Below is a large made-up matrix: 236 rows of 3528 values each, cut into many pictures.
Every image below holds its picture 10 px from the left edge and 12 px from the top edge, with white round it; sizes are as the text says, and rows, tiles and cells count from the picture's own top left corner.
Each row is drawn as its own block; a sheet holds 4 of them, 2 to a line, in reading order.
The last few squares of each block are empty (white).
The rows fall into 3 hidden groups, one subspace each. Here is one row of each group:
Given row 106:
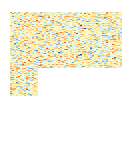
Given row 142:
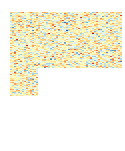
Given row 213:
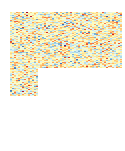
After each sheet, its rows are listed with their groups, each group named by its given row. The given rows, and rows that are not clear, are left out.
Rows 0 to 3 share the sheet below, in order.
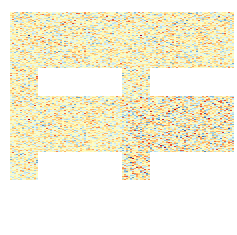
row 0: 213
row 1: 213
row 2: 213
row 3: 142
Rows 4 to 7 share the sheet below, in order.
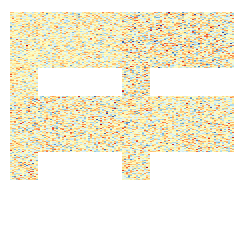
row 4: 142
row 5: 213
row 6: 142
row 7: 142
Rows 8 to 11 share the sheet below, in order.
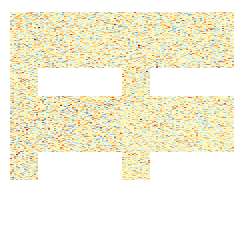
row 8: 142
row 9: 142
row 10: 142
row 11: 213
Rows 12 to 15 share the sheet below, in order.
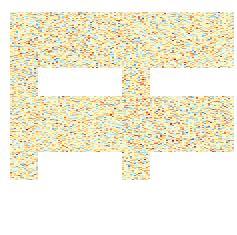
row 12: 142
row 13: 106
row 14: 142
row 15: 106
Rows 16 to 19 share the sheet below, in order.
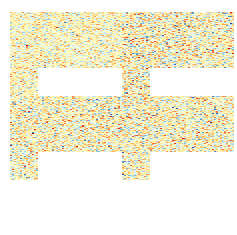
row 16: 142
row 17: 142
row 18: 142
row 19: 106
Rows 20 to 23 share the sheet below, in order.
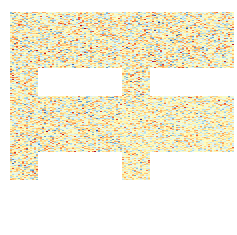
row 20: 106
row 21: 106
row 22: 106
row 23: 213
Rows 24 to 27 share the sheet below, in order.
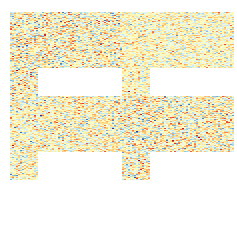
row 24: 142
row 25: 106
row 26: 106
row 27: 106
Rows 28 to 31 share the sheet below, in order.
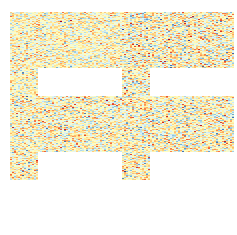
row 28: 142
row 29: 142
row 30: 213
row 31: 142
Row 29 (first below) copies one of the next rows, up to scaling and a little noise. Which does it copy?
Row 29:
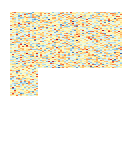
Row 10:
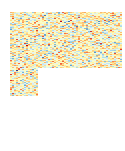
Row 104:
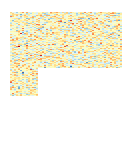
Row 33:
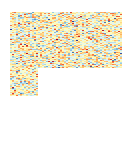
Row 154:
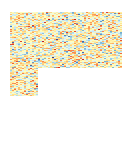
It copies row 33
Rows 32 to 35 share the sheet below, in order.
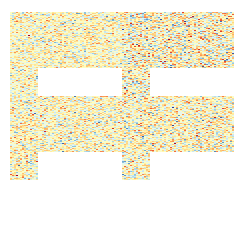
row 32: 213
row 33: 142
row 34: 106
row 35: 106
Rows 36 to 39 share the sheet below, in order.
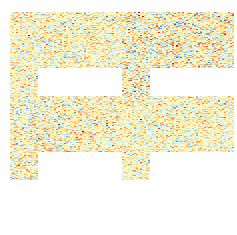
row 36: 213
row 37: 213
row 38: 106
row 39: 213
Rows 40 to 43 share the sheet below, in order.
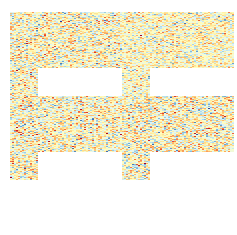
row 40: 142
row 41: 213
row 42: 106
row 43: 142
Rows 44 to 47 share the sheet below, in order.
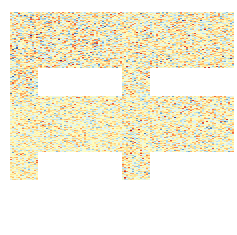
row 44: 106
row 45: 142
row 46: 213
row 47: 142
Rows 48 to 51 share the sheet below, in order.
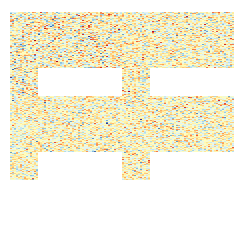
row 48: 106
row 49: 106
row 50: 106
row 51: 213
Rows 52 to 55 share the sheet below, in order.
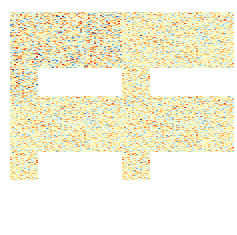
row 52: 106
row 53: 213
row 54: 213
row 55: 213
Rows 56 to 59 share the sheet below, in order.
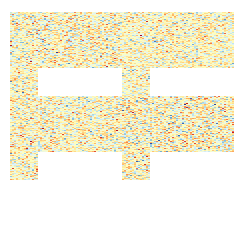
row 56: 106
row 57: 213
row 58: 106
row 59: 142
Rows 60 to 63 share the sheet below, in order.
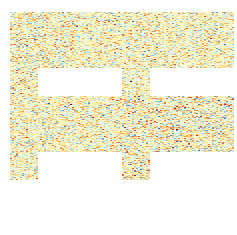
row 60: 142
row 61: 106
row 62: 142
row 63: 213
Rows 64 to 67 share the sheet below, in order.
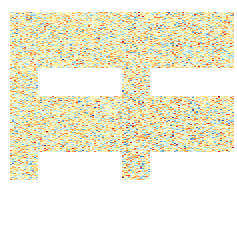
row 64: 106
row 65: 213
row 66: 106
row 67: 106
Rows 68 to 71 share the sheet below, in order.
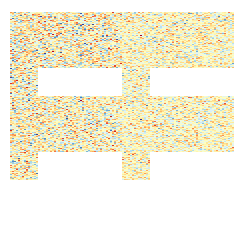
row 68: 106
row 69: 213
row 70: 106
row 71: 213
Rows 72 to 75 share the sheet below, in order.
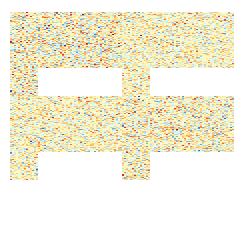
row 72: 213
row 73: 213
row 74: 106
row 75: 213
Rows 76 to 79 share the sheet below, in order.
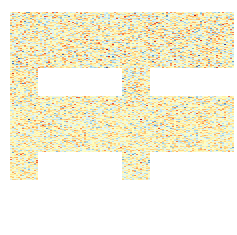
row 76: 106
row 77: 106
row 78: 213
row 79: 213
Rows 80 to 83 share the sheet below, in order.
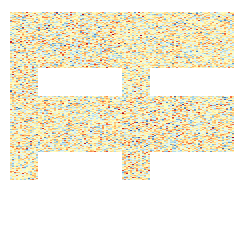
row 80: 213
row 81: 213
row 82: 106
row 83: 142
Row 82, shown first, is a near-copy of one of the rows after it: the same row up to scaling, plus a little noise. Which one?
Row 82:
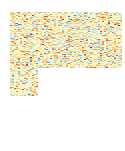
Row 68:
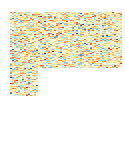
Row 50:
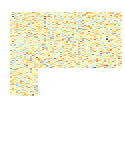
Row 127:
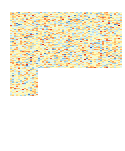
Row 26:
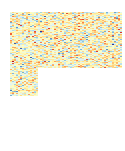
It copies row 127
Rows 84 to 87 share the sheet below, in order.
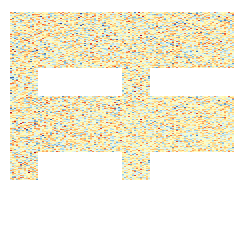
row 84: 106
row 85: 213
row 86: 142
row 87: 213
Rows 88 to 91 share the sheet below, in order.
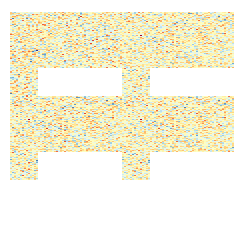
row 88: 106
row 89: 213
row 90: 213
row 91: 213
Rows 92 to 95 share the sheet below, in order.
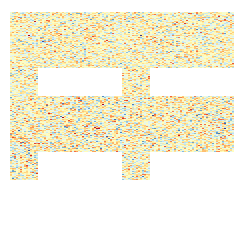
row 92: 213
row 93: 213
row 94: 142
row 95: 106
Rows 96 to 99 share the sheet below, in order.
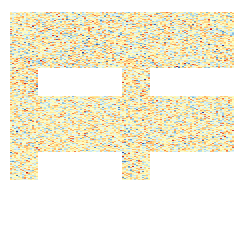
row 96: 142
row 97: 142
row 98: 106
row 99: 106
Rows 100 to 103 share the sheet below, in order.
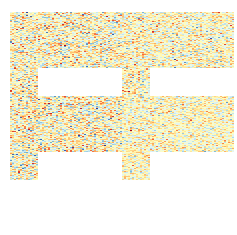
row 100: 213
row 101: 106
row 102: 142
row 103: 142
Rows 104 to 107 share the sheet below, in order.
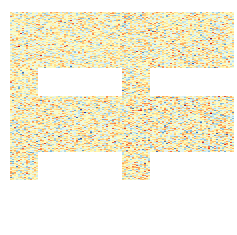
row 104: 142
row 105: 106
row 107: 142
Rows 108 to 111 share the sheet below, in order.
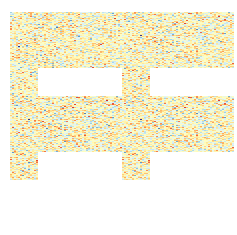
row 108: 142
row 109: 213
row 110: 213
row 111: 213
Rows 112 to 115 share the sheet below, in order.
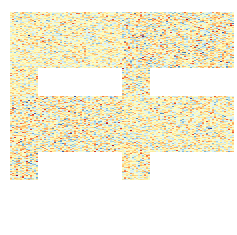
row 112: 213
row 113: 106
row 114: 106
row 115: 142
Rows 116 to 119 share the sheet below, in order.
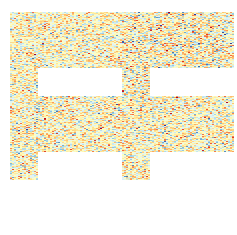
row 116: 106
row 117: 213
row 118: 142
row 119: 142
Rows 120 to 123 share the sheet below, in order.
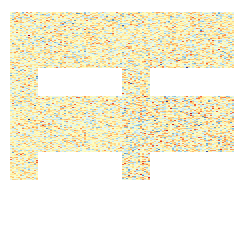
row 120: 213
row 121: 106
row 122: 213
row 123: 106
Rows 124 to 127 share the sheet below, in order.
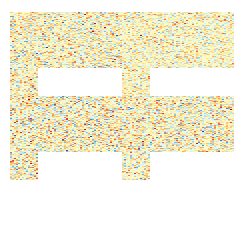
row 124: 106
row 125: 213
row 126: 106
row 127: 106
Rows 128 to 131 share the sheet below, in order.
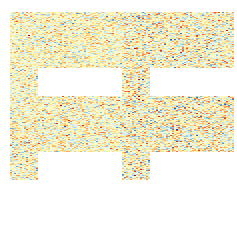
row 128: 213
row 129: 106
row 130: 142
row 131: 213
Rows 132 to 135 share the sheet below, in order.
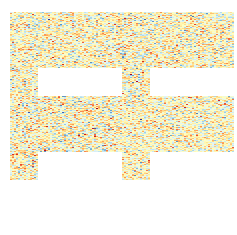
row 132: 142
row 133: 106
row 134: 142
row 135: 213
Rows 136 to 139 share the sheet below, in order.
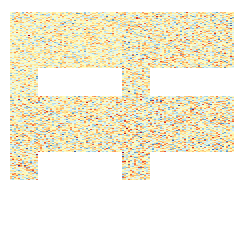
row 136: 213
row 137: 106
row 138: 106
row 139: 106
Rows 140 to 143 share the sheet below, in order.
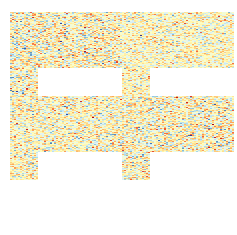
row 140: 106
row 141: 213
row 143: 142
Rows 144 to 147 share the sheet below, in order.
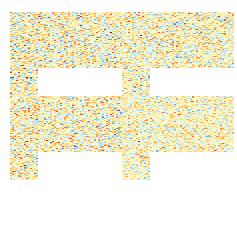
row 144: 106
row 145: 213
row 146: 142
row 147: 142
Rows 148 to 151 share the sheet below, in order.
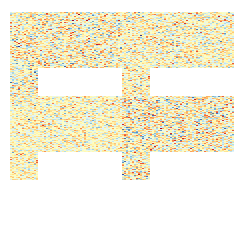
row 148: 142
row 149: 213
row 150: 213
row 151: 106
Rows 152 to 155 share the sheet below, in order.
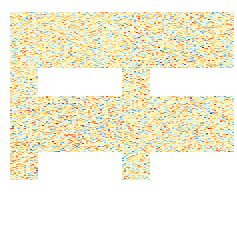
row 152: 106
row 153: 106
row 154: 142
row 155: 142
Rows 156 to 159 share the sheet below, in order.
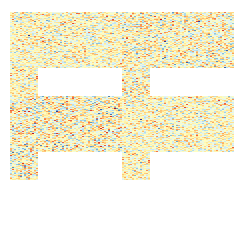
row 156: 213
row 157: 142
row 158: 142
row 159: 213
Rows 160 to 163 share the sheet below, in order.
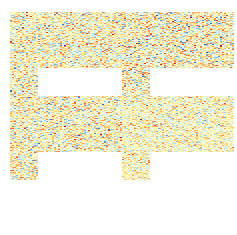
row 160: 213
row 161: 142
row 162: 142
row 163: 213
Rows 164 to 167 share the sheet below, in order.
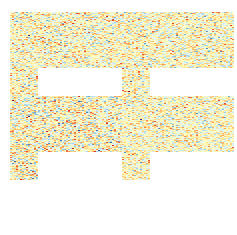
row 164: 213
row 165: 106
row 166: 106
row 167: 213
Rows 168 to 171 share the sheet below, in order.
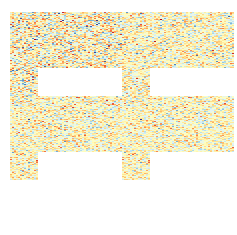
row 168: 142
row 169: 142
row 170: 213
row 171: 213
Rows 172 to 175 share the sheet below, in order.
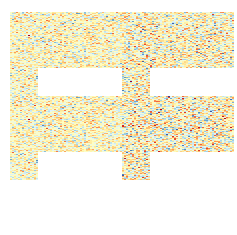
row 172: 213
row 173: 106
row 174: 213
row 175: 213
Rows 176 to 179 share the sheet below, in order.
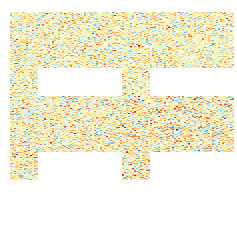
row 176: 142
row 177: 142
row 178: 142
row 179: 213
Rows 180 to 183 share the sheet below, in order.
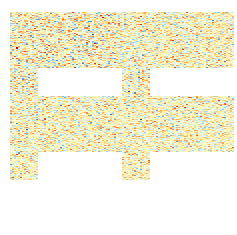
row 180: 106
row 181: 106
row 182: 142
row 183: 213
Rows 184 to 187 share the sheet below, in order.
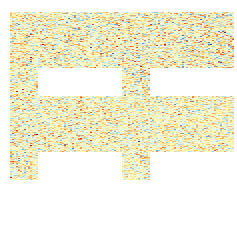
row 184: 106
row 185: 142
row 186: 106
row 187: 142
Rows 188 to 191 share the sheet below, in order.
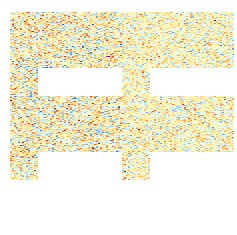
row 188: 106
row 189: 142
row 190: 142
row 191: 142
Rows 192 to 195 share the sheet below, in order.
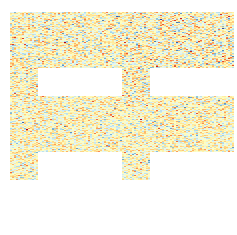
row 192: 142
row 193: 142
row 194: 142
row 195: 213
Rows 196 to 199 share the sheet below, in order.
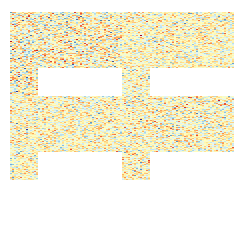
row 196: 106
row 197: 213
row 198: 142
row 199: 213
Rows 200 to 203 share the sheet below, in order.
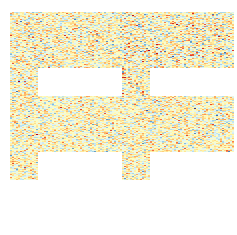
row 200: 106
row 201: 106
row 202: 106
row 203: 106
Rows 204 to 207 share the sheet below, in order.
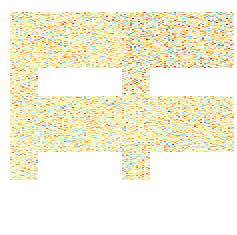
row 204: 213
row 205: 142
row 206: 213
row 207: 142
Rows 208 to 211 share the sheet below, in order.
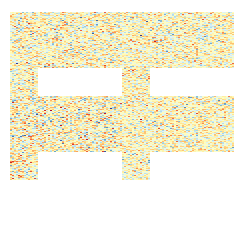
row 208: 142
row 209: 213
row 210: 106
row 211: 213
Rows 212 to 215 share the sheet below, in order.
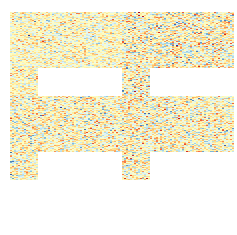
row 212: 213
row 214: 106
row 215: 106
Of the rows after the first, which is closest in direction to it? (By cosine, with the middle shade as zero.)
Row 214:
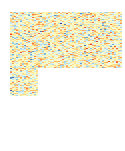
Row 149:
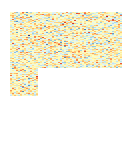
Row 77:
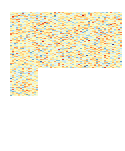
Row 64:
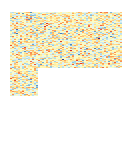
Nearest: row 77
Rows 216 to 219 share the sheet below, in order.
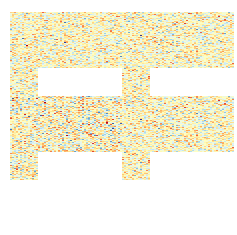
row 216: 142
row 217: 213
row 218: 106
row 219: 213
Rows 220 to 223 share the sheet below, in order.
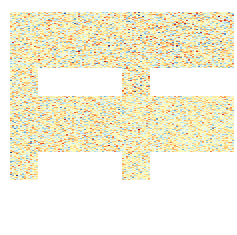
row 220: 142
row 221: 213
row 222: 106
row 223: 142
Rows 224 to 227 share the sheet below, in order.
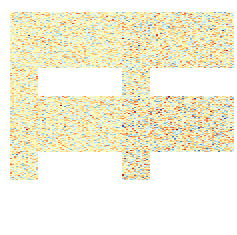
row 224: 213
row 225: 142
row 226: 142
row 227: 213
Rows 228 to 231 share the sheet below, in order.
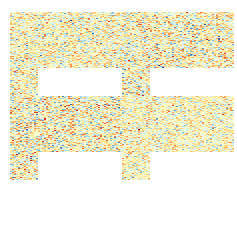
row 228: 142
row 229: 106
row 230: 142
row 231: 142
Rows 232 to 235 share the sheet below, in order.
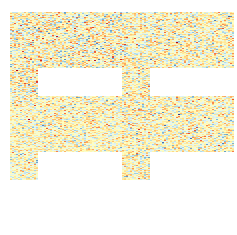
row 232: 142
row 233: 142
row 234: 213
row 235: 142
